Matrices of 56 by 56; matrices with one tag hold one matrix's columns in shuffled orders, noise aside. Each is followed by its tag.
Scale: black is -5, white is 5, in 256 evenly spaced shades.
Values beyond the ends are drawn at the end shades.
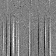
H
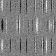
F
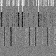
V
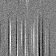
H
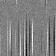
H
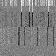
V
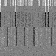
V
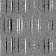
F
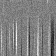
H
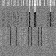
V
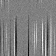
H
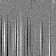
H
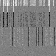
V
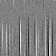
H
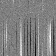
H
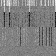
V
